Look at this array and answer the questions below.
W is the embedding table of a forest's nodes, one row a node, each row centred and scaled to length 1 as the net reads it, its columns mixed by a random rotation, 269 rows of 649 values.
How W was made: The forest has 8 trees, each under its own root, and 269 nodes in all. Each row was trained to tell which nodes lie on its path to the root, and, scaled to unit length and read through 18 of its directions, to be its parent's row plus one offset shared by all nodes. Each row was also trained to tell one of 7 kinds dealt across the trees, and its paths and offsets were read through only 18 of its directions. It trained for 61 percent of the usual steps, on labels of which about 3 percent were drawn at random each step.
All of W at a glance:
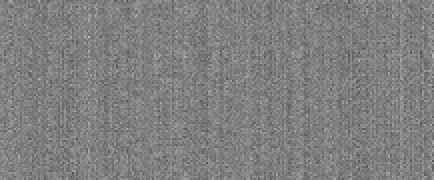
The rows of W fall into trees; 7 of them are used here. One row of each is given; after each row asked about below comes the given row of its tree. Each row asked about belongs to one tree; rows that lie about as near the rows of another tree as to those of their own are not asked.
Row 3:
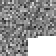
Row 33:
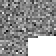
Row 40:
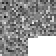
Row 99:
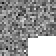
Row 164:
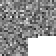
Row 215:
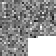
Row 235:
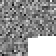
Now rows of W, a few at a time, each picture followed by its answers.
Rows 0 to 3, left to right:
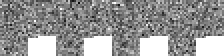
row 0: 40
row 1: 3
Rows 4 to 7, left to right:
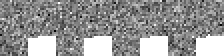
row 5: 215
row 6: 33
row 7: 99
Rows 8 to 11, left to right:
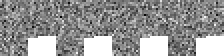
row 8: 3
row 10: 99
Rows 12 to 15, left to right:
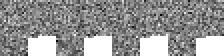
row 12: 33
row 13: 215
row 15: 99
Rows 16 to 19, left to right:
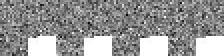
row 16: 215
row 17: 3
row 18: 40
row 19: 215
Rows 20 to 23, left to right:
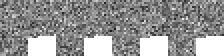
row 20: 3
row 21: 33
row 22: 33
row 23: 33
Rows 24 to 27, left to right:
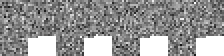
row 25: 164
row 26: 33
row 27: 33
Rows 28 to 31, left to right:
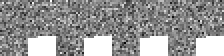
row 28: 235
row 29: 235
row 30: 235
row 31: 235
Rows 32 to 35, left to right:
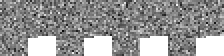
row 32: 99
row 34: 164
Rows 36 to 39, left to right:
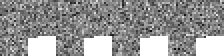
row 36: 215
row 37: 33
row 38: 215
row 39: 99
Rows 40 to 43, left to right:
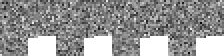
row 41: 235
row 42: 235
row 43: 3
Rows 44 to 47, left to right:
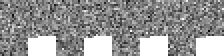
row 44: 33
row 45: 215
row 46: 3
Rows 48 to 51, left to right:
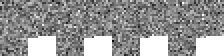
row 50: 215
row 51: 235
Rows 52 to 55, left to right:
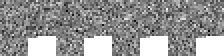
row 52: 3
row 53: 215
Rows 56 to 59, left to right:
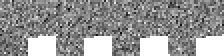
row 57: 3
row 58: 40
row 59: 3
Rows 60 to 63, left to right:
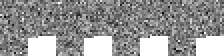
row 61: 215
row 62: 33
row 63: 235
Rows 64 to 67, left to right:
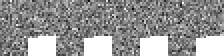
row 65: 235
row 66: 235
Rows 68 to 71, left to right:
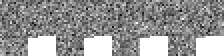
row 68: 3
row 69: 99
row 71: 235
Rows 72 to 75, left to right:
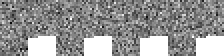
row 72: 40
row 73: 99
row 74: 215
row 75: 164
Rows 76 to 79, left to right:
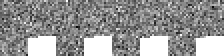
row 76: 33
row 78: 99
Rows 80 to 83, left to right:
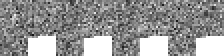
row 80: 235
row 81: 40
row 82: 40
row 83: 235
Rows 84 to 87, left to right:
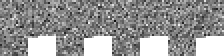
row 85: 40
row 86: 235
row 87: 3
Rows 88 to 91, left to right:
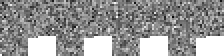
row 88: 164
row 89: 3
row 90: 215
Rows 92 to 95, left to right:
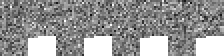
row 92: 40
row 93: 33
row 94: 235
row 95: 99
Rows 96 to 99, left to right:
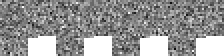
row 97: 235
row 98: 40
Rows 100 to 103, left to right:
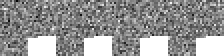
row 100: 3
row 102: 235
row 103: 235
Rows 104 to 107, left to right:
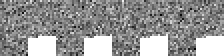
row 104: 33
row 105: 3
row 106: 235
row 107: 40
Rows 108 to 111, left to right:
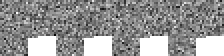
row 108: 33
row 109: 3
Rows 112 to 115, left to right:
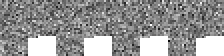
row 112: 33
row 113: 33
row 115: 215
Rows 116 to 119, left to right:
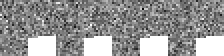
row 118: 99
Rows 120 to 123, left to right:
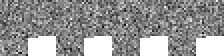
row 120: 33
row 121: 99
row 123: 33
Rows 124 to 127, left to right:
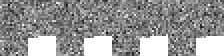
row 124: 40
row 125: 215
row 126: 3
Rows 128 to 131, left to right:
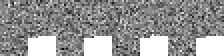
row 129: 99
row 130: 33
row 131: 215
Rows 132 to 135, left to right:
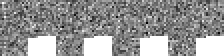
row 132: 215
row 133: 99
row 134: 235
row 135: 235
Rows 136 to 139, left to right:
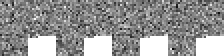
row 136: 235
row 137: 215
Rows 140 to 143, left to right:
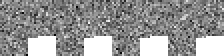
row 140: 33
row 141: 40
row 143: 235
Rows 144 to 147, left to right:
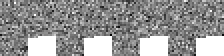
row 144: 235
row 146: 99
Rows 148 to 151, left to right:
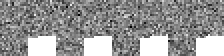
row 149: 215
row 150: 3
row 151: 215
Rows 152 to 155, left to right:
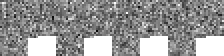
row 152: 215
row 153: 235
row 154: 215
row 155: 164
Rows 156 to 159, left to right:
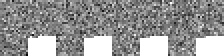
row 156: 33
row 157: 215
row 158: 235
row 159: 215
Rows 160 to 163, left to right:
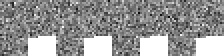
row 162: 235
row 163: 235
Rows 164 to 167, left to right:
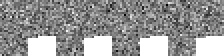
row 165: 33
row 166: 33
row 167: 235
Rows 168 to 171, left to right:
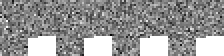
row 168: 235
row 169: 33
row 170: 235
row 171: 215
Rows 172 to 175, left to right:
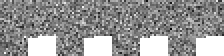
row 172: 235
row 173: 164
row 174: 33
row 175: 33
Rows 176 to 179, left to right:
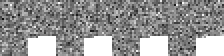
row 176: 164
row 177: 215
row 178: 99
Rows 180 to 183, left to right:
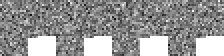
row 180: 164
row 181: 215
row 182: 164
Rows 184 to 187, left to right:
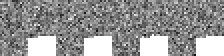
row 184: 235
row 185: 235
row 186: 164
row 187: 33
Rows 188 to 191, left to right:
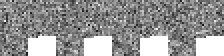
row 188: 33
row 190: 215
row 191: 164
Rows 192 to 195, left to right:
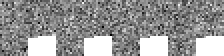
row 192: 235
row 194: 33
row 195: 40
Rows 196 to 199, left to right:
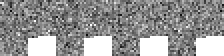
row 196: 215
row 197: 235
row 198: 33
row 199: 33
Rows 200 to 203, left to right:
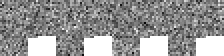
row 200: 3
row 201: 33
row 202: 3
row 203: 235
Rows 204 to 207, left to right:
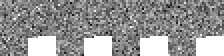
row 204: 235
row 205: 33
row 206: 33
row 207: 3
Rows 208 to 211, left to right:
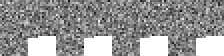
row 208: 164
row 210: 235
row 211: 40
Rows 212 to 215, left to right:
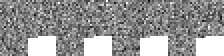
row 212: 99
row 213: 235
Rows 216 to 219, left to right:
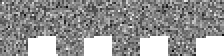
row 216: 215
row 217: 3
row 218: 33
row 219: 33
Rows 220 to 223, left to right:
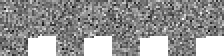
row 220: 99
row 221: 99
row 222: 3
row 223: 164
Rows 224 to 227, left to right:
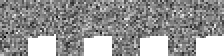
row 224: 3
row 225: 40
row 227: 3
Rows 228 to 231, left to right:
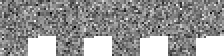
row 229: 235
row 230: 40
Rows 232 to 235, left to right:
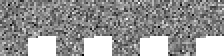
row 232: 99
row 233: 33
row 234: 33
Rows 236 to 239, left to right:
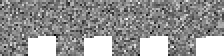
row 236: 33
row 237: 215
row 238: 33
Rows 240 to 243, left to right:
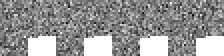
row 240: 164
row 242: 33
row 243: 215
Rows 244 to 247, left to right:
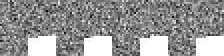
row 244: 215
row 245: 40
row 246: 33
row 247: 235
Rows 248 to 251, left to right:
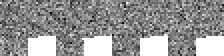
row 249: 3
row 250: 235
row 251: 33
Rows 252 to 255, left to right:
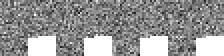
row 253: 33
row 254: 33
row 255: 40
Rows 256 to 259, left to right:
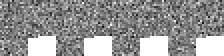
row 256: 235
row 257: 33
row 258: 235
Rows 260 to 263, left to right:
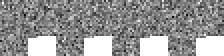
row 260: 215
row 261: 235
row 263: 99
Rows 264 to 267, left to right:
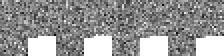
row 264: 33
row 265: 40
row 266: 40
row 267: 40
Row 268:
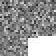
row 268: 235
